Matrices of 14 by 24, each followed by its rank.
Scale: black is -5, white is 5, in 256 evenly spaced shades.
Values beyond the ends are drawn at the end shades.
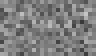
three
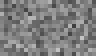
full rank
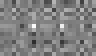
two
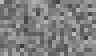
full rank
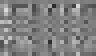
three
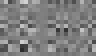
two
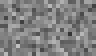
full rank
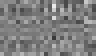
three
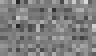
three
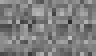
three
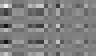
one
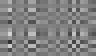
one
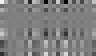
one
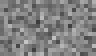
full rank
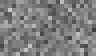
full rank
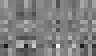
two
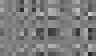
two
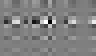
one
